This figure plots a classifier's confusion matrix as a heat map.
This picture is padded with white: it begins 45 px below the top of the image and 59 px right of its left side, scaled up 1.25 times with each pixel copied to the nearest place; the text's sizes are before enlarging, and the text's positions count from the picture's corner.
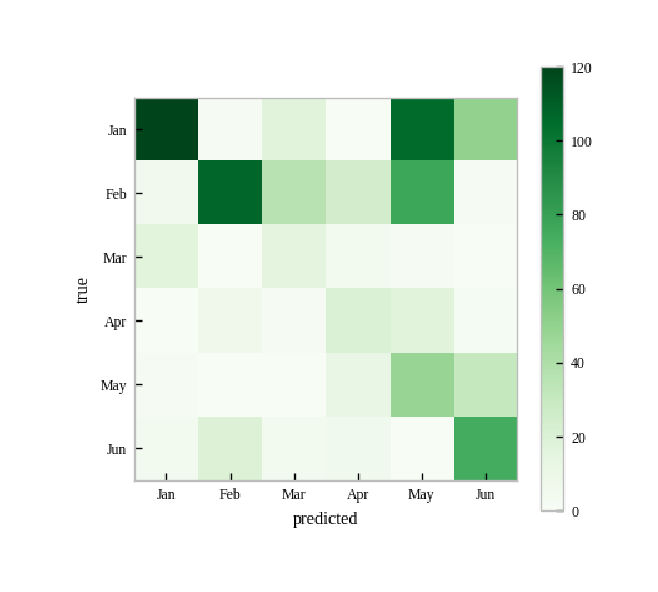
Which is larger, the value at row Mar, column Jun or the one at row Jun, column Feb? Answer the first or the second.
the second
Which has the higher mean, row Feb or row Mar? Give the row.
Feb
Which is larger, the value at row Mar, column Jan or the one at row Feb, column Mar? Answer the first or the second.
the second
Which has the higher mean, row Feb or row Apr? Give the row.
Feb
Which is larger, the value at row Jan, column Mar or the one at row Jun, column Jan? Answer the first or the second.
the first
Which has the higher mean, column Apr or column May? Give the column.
May
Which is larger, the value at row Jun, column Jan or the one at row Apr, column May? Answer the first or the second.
the second
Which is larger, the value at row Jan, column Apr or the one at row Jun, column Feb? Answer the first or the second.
the second
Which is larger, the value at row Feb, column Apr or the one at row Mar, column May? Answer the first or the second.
the first
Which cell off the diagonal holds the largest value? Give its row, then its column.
Jan, May
